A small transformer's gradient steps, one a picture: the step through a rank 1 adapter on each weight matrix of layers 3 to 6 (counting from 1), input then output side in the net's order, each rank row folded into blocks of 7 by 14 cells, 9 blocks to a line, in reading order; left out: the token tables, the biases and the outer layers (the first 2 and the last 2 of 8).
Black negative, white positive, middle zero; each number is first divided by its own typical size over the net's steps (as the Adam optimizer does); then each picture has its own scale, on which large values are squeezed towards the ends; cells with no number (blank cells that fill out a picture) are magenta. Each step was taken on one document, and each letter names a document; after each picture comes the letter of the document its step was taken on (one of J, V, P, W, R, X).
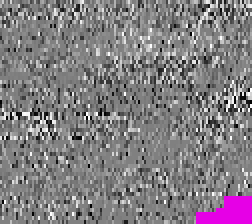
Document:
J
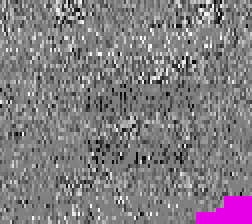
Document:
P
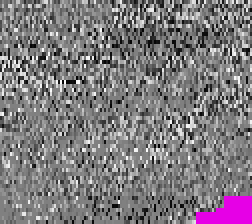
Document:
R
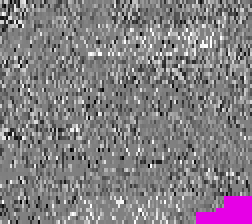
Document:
J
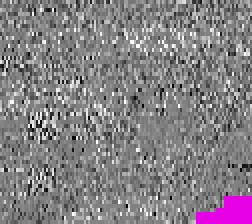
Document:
J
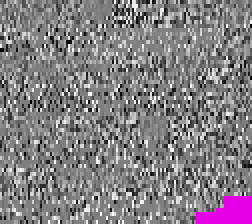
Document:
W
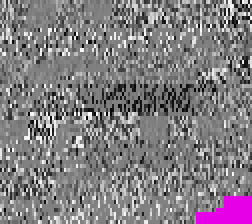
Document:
W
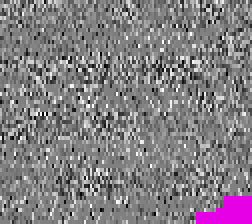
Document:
J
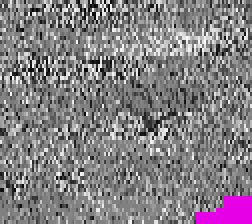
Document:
R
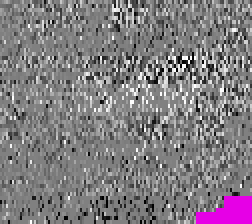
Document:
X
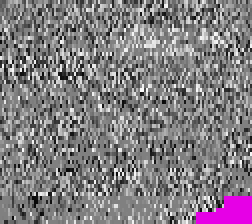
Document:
R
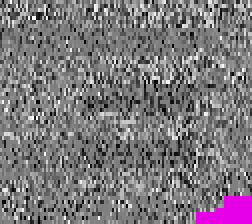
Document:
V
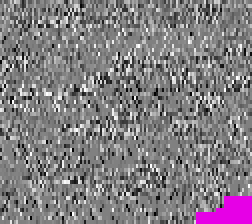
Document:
J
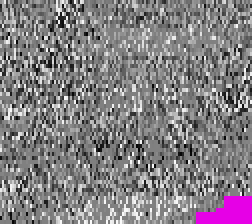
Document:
W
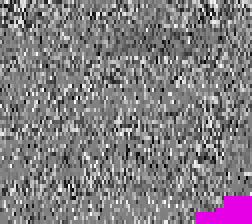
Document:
V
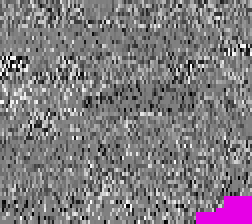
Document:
V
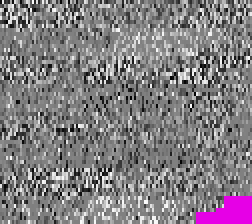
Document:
X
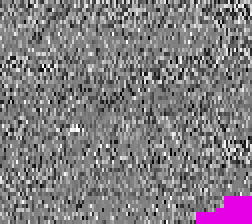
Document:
V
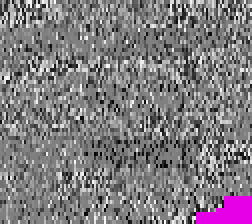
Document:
X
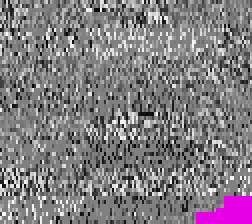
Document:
W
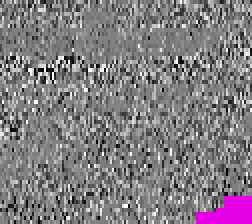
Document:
V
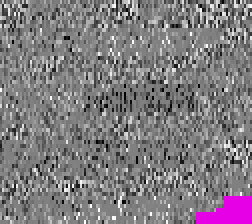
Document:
P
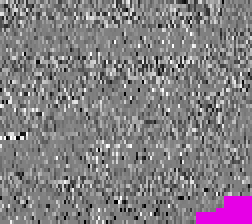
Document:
P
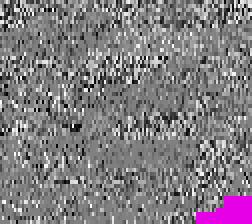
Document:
J
